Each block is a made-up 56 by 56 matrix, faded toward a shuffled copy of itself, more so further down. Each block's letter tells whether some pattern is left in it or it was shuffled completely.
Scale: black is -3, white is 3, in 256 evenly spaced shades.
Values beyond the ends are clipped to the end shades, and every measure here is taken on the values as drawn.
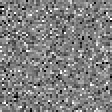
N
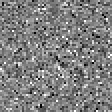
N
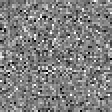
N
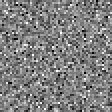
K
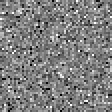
K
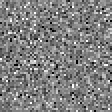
N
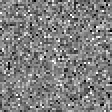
K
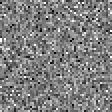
K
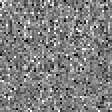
N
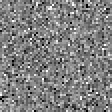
K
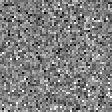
K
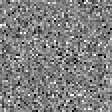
N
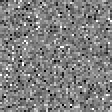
K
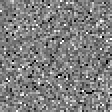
K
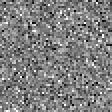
K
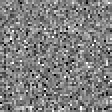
N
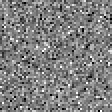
K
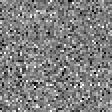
N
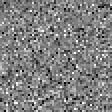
N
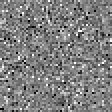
N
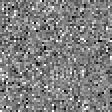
N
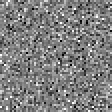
K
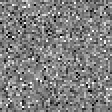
N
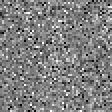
K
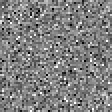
K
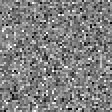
N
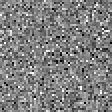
N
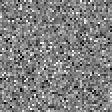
K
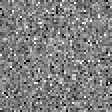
N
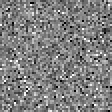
K
